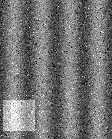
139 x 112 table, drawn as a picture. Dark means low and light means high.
The bottom left is the ninth with the highest average. In the bottom left lies a patch that is higher than the rest. Stripes running up and down repeat 4 times from left to right.
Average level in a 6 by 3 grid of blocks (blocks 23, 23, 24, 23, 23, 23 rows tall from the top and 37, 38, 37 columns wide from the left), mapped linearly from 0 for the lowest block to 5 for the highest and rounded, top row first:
0 1 0
0 1 0
0 1 0
0 1 0
5 2 0
5 1 0
